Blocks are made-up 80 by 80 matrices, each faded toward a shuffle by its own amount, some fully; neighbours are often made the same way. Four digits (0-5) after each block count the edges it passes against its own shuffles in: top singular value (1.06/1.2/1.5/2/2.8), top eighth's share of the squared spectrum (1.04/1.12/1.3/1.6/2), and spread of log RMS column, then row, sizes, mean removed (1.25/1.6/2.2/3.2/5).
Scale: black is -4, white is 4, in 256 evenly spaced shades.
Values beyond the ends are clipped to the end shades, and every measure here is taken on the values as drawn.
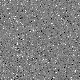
2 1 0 0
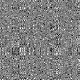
4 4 3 2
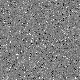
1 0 0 0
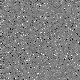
2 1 1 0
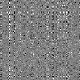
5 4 3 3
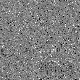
2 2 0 0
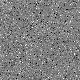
0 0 0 0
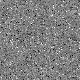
2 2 0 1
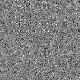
3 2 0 1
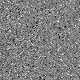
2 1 0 0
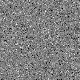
2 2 0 0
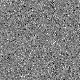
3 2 1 0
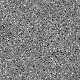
1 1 0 0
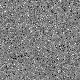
0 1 0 0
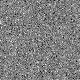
0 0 0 0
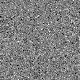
2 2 0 0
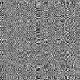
4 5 3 3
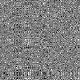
4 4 2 2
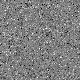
2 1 0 0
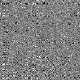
4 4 2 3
